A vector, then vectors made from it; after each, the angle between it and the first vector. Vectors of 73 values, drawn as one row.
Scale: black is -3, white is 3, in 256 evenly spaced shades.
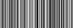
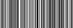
nearly parallel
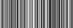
nearly parallel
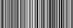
nearly parallel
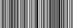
nearly parallel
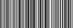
nearly opposite
